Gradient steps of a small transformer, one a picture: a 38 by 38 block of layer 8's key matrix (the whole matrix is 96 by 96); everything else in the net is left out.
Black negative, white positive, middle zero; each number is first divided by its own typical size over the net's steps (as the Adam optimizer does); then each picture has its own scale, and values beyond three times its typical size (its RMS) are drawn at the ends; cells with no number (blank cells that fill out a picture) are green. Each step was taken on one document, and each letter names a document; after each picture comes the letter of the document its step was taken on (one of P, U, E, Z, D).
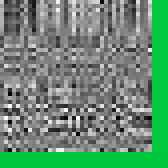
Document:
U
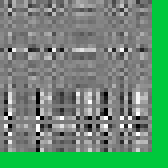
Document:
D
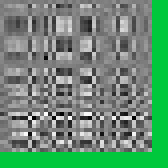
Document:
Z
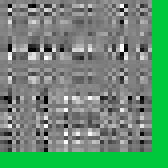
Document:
D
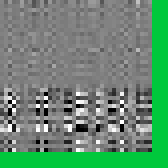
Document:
D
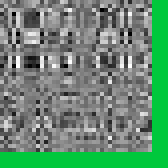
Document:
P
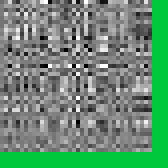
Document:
U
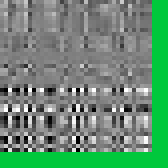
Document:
U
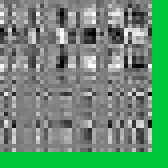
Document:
P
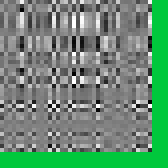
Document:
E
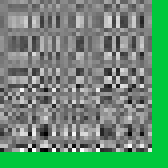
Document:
E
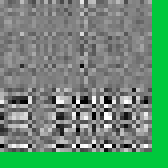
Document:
Z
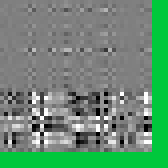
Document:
D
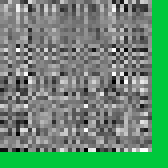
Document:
U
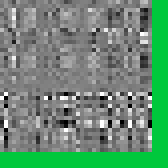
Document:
P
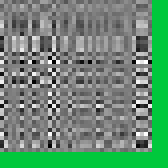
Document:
E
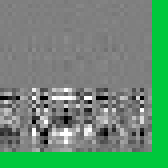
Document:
D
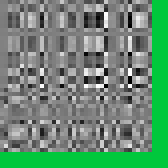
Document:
E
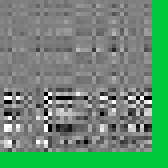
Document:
D
